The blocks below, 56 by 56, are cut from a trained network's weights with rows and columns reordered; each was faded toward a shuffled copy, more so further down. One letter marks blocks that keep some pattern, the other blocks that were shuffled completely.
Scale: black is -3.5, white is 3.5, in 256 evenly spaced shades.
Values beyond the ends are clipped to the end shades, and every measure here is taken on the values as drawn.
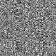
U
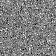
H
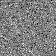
H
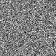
U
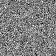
H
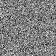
H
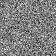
H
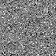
U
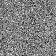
H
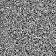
U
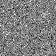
H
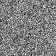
H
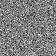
H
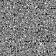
U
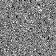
U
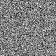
H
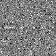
U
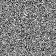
H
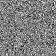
U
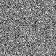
U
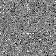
U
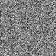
U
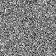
U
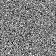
H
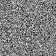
H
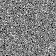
H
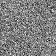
H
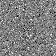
H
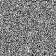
U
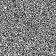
H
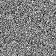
U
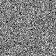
U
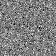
H
